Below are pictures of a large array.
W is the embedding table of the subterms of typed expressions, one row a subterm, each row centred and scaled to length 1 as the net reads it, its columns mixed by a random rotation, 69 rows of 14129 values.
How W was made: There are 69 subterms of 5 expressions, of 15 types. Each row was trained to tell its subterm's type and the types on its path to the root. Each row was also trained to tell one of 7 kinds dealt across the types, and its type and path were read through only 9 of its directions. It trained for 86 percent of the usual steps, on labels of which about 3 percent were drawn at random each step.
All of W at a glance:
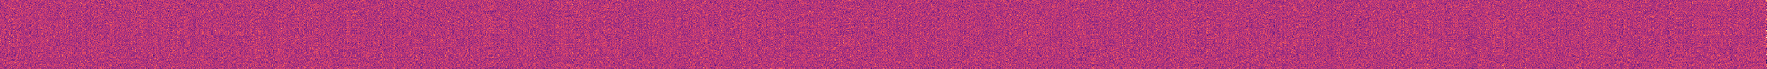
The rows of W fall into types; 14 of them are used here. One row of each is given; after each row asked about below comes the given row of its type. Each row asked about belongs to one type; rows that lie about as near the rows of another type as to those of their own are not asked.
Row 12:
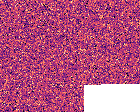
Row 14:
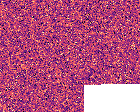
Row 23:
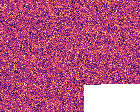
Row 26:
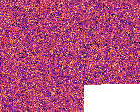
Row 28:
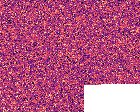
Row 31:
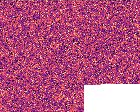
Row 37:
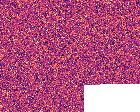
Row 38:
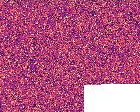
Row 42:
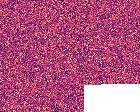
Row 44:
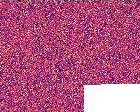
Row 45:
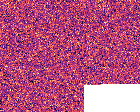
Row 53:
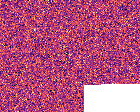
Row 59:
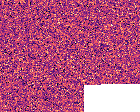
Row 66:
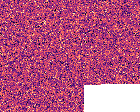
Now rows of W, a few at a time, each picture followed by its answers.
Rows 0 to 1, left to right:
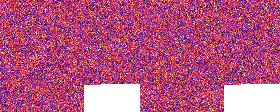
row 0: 23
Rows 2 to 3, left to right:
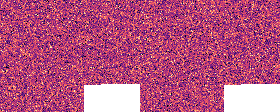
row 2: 37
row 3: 14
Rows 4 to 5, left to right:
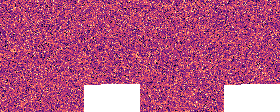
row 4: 53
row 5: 42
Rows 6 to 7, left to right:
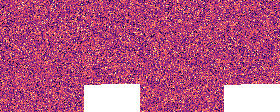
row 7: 53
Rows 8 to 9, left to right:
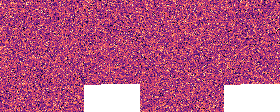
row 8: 23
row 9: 66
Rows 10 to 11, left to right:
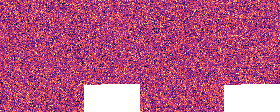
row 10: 45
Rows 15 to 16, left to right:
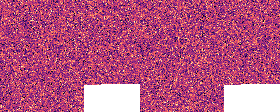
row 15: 26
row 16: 42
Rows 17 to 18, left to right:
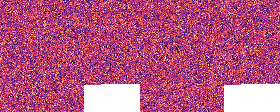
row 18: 44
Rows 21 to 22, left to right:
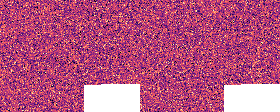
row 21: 38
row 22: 14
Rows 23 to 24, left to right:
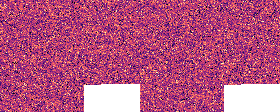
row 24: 14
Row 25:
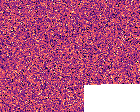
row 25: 14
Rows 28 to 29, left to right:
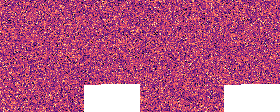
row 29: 59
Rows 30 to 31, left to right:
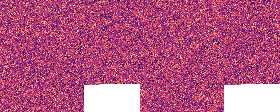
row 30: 66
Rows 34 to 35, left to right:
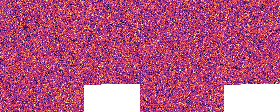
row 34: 26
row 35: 44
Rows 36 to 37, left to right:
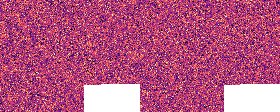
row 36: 45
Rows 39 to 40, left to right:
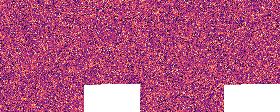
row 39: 26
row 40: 45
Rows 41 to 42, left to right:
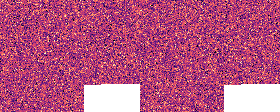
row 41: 26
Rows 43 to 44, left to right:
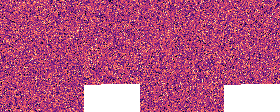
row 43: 66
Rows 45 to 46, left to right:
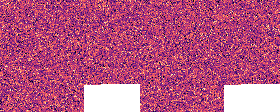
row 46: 31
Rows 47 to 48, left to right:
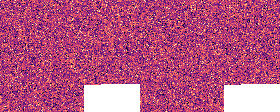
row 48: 12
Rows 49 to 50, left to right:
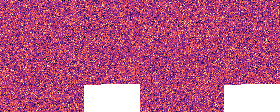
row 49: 38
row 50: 66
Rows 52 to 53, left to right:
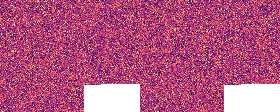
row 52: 53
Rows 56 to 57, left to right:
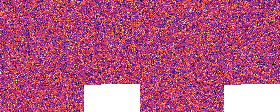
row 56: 14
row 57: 66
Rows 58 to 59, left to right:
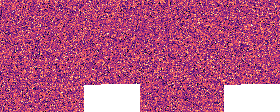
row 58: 44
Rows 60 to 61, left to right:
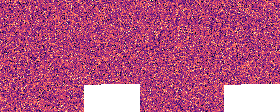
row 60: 59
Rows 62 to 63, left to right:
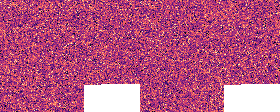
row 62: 42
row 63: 26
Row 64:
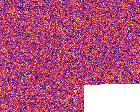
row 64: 37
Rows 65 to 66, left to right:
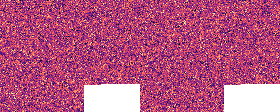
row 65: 37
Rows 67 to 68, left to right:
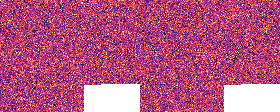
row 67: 44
